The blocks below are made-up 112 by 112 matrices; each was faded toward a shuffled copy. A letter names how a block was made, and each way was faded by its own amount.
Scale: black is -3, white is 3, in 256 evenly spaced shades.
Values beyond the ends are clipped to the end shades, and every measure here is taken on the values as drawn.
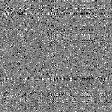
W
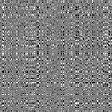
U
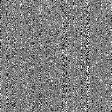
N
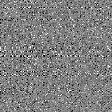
W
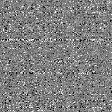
W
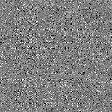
W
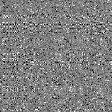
W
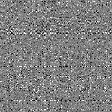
W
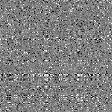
W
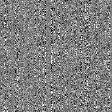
N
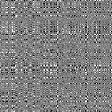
U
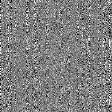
N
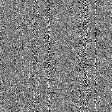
N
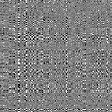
U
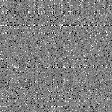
W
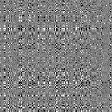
U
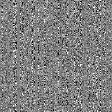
N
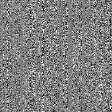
N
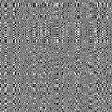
U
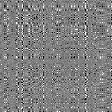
U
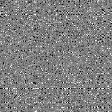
W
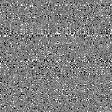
W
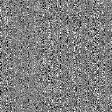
N
